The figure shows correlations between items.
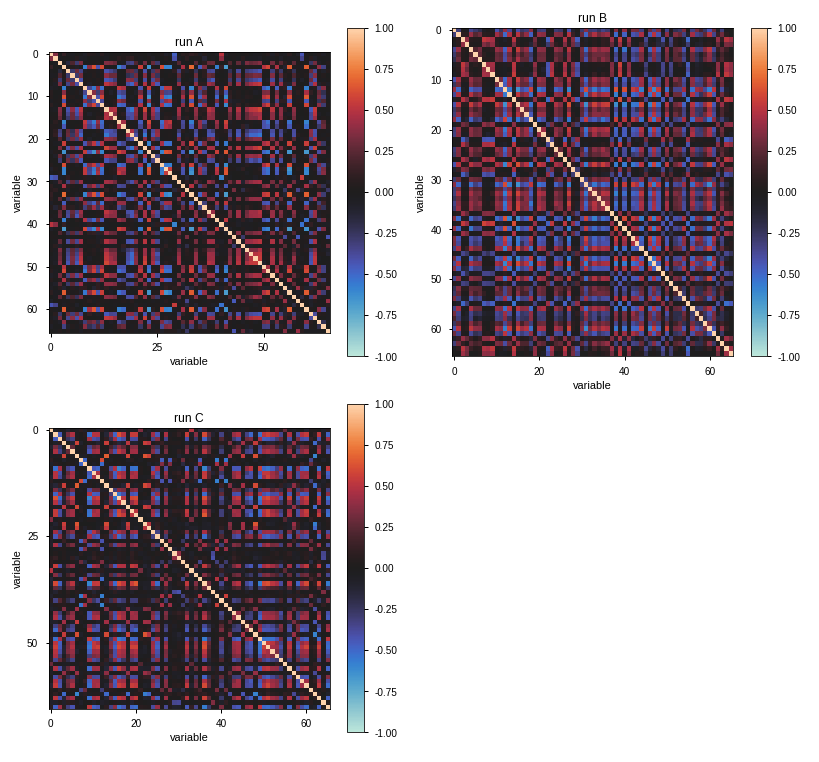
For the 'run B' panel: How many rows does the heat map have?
66
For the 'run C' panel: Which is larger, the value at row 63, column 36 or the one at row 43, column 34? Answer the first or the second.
the first
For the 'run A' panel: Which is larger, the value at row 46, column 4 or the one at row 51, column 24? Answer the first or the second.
the second
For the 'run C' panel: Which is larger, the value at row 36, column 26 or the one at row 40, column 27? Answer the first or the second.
the first
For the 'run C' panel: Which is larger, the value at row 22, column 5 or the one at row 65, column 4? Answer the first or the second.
the first
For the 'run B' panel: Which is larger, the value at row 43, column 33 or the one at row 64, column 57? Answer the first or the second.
the second
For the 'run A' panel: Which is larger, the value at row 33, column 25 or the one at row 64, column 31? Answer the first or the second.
the first
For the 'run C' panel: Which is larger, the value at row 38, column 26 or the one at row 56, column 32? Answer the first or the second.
the second
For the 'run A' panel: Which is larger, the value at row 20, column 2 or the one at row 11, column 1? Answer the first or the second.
the first
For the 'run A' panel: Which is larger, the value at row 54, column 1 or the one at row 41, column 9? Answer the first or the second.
the first
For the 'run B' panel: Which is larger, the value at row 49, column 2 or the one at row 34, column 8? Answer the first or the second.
the second
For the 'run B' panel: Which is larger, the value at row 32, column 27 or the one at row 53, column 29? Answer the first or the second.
the first
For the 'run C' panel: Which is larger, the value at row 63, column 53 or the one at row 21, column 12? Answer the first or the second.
the first
